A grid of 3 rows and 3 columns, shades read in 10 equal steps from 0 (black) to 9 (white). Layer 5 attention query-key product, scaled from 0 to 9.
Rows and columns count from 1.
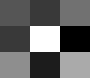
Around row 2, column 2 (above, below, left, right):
2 1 2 0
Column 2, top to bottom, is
2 9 1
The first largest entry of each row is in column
3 2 3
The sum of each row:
9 11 12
